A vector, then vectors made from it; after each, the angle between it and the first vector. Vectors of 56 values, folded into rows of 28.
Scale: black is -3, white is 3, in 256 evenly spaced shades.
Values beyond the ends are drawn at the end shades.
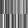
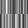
orthogonal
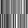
partly aligned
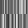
nearly parallel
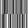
partly opposed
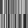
partly aligned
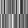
partly opposed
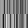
nearly opposite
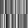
nearly parallel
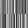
partly opposed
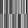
partly aligned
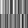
orthogonal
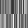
orthogonal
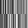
partly aligned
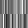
nearly parallel
